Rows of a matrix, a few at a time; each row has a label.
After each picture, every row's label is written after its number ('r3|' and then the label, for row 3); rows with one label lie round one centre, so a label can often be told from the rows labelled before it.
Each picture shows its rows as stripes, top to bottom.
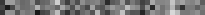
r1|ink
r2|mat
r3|ink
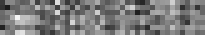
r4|ink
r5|mat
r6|ink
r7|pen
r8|pen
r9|ink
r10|pen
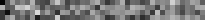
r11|ink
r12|pen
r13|mat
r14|ink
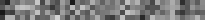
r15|mat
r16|pen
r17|mat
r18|ink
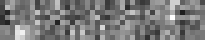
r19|ink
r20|ink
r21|mat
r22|ink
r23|mat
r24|pen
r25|pen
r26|pen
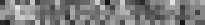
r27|ink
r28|pen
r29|pen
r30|pen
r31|mat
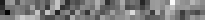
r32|ink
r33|ink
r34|mat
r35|pen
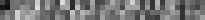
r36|mat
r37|mat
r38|pen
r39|pen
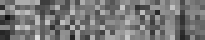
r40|pen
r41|ink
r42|pen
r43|mat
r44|mat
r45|pen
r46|mat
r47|mat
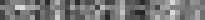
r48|ink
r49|pen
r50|ink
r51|ink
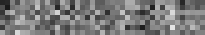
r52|mat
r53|mat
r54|ink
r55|mat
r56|pen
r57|ink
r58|pen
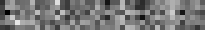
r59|ink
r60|ink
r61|mat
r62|ink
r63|pen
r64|mat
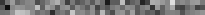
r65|ink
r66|mat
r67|pen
